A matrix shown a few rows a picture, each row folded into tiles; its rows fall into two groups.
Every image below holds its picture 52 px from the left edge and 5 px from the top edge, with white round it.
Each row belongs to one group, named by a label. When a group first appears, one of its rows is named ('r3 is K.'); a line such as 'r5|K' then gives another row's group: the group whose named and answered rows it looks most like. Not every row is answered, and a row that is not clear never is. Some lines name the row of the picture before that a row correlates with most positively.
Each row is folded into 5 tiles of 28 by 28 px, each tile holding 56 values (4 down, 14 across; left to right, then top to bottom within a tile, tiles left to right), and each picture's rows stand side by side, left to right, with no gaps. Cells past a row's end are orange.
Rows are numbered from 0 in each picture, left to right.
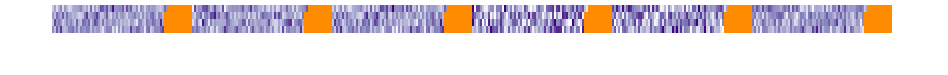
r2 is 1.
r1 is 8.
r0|1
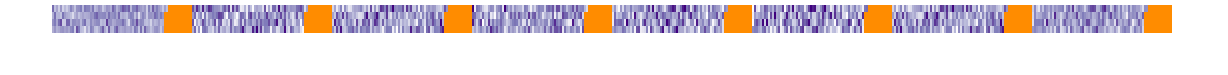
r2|1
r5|8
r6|1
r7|8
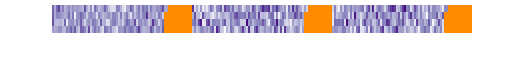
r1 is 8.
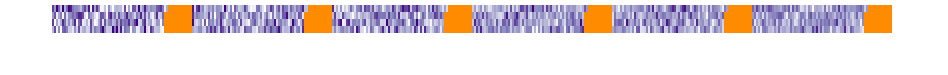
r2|8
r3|1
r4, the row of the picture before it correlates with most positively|2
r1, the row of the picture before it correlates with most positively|0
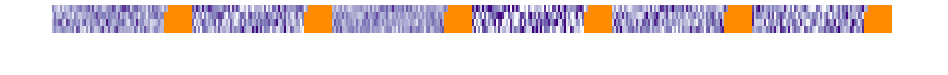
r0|8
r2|1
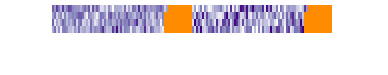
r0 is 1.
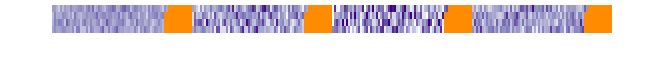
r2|8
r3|1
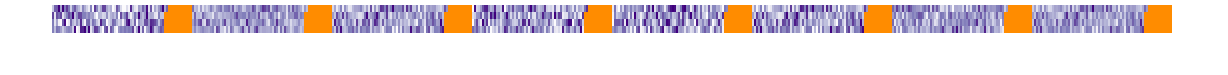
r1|8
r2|1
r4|8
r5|1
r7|1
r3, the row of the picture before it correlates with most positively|2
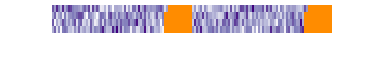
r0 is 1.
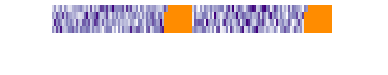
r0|1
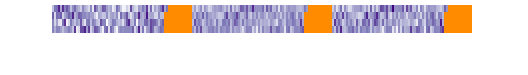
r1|1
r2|1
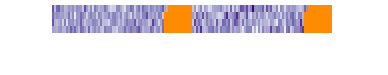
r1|1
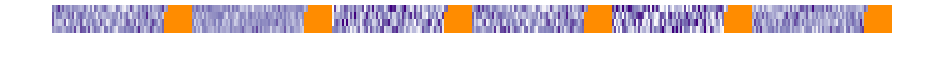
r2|8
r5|1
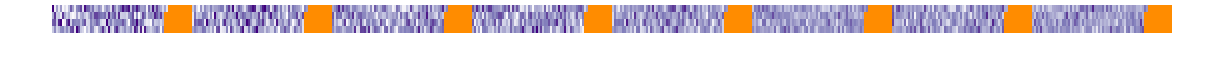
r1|8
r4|8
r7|1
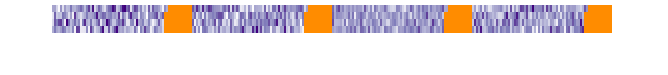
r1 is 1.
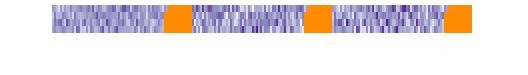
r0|8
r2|8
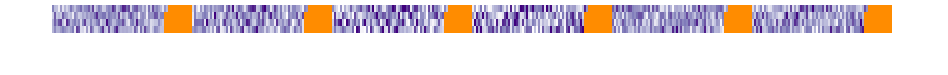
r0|8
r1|8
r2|8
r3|1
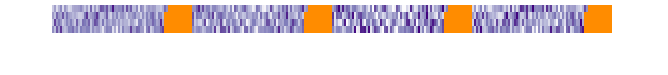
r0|1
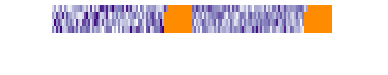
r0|1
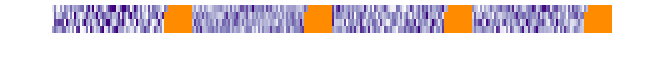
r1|1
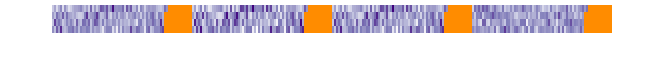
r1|1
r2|1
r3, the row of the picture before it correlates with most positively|2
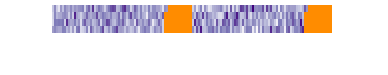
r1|1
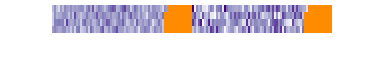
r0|8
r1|8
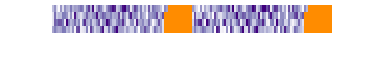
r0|8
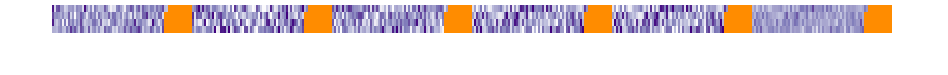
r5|1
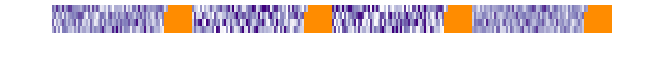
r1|8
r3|8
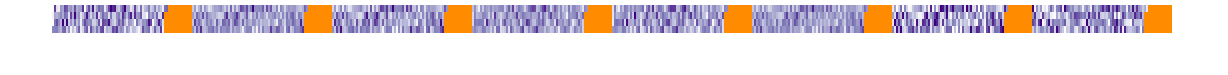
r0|8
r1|1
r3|8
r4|8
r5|1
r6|1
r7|8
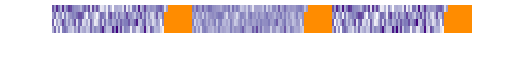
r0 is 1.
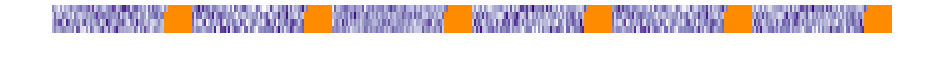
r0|8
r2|8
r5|1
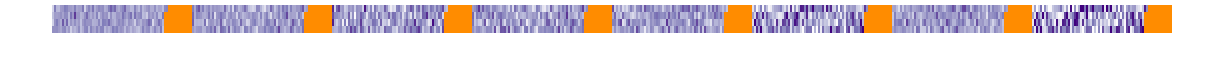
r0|8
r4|8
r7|1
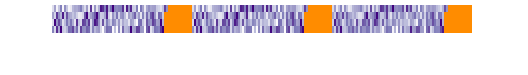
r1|1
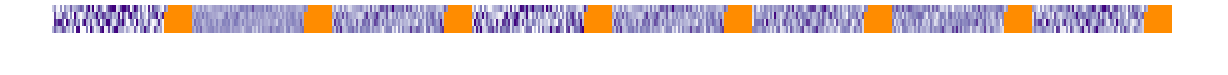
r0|8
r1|1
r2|1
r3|1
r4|1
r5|8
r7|8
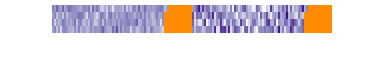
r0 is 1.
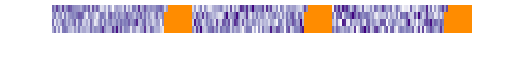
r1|1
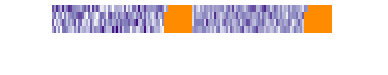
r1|8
